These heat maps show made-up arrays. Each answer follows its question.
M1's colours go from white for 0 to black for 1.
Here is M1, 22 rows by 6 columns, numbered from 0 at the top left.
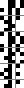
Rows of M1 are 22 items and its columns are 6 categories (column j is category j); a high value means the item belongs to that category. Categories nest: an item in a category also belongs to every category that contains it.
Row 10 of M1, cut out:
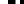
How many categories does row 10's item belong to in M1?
3
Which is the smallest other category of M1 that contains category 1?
2
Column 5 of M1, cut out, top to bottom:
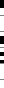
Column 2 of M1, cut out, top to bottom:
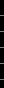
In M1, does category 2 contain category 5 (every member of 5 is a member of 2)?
yes
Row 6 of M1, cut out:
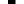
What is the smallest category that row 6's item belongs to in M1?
3
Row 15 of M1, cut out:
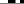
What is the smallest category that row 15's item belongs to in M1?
5
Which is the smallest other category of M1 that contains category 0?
4
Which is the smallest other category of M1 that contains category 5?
3
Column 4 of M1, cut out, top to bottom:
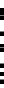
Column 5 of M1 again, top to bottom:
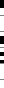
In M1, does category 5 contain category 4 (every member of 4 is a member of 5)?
no
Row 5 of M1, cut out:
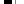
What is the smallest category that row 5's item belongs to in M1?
1
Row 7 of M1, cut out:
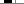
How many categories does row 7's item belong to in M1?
2
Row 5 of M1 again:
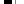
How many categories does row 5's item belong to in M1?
2
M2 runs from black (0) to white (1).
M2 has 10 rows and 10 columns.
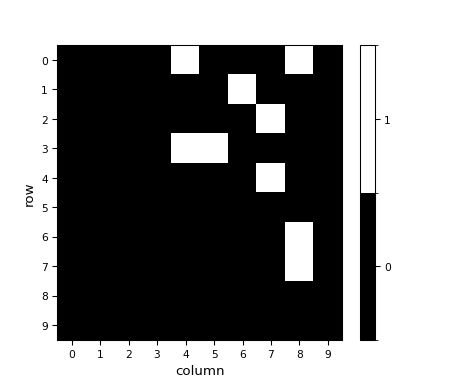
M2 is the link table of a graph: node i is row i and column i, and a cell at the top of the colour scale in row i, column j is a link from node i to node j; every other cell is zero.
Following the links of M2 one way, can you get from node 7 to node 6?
no
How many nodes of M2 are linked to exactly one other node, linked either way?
3
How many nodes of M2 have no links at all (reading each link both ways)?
1
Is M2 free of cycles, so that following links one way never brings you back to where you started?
yes
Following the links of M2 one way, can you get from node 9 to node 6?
no
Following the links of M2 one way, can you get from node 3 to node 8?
yes
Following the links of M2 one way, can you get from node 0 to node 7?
yes
